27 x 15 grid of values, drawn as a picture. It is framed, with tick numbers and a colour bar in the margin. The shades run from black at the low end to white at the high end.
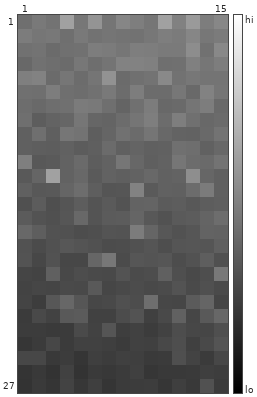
Slope: up to the top. Grain: fine. Stripes: none. Odd rows or columns: none.
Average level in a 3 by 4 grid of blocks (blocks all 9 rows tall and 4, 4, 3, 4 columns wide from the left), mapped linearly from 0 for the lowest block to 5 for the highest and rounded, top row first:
4555 / 2233 / 0001
